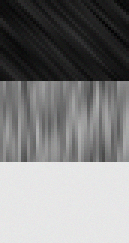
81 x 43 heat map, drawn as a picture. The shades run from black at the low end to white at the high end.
It is made of 3 by 1 panels. Panel 1,1: very low, slanting down to the right, faint in contrast. Panel 2,1: middling, streaked downward. Panel 3,1: very high, flat.
